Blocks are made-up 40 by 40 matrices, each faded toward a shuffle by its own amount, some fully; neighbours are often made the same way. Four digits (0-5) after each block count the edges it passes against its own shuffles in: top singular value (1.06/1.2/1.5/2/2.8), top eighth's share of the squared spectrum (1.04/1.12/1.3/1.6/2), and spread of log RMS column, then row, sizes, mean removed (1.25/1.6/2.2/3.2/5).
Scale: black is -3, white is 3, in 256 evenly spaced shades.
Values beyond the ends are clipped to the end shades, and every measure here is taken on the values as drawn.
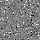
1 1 0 0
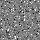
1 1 0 0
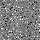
0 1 0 0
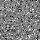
1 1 0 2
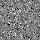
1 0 0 0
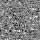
3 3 1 1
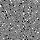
2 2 0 0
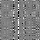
4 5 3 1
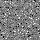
0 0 0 0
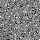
0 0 0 0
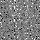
2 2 1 0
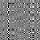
4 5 3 3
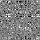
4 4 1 2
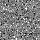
2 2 1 0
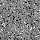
0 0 0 0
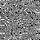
3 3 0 1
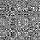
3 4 1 2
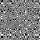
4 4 2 2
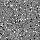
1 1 0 0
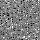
2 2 0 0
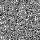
2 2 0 0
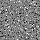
0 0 0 0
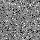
1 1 0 0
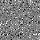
3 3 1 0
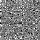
3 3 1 1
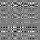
4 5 3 4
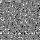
2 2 0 1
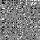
4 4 2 2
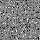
1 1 0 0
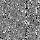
1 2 2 0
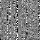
2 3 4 0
